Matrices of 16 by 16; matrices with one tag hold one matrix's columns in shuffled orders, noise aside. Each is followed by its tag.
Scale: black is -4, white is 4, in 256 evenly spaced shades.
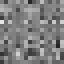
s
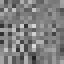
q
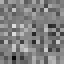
q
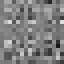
s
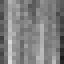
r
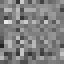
s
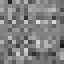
s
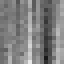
r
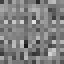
s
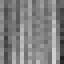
r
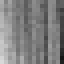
r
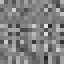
q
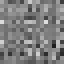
s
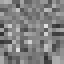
q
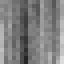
r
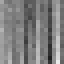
r
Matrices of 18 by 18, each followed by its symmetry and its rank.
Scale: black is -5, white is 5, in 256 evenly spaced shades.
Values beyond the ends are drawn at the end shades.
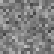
neither, full rank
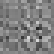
antisymmetric, rank two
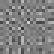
antisymmetric, rank two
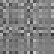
antisymmetric, rank two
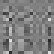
neither, rank two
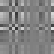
neither, rank one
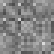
symmetric, rank three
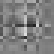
antisymmetric, rank two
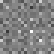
symmetric, rank three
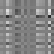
neither, rank one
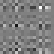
neither, rank two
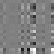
neither, rank one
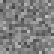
neither, full rank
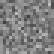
neither, full rank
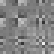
symmetric, rank three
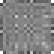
symmetric, rank three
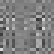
neither, rank two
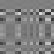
neither, rank one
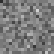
neither, full rank
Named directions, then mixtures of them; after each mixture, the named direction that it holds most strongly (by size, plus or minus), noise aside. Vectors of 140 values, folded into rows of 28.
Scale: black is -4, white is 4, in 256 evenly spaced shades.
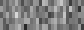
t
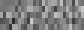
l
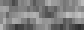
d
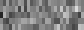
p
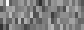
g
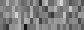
t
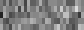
p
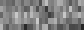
t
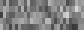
p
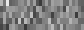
g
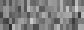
p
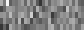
g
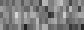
t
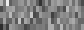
g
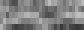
d
